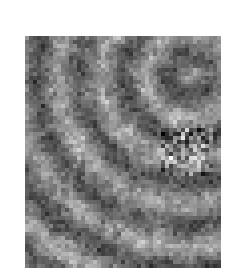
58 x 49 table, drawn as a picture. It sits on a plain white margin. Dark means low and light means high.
Odd patch: rougher, in the middle right. Roughest part: middle right. Mirror symmetry: none. Slope: none. Rings: centred on the top right.
